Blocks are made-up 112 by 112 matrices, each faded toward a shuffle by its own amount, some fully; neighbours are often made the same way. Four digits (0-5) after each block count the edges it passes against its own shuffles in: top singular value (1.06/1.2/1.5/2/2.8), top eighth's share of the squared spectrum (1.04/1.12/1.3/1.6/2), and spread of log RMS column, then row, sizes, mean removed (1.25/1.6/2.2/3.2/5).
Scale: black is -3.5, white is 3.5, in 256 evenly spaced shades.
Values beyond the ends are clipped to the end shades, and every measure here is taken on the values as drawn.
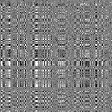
5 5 4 4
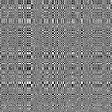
5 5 4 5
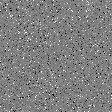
0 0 0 0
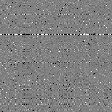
5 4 1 2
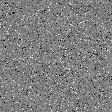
0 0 0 0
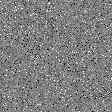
0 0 0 0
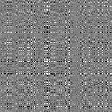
5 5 4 4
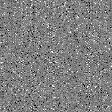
3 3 1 1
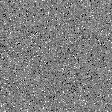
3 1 0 0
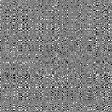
5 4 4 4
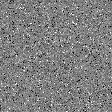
2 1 0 0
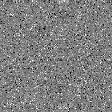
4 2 1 1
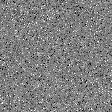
2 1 0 0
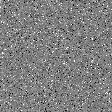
2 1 0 0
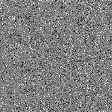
3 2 1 0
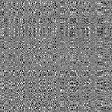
5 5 4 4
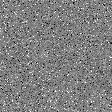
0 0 0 0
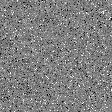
1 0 0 0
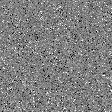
2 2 0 0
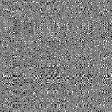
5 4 3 3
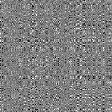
5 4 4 3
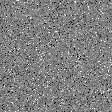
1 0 0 0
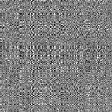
5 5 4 4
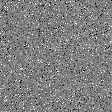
0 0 0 0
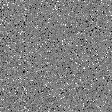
3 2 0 0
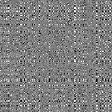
5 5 4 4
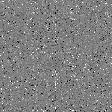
3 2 1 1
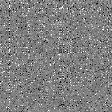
4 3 2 1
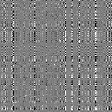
5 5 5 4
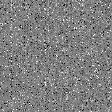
3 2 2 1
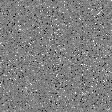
2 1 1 0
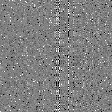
4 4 3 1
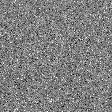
0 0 0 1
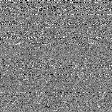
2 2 0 4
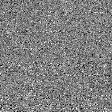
1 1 0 3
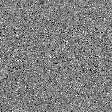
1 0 0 2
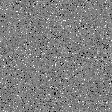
3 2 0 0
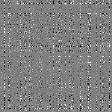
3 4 4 4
